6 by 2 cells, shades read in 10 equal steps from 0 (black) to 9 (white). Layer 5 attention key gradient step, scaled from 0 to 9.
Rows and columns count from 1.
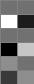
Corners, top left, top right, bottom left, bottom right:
4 4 2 5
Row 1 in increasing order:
4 4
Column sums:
24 25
